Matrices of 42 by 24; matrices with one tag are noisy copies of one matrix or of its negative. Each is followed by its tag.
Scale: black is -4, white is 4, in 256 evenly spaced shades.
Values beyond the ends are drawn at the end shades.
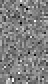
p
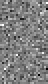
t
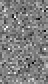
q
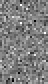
p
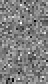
p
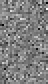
t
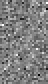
t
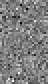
p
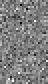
p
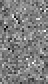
q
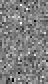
p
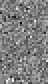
p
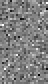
t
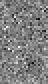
q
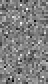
p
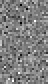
p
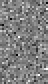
t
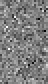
q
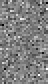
t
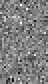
p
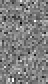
p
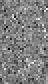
q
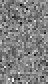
p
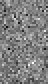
q
